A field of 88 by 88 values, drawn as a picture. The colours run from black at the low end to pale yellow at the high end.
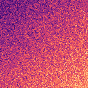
Stripes: none. Ninth with the highest average: bottom right. Slope: up to the bottom right. Ninth with the lowest average: top left. Odd rows or columns: none.
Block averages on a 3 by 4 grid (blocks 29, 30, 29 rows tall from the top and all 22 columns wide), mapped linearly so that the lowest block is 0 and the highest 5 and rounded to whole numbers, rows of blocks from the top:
0122 | 1234 | 3445
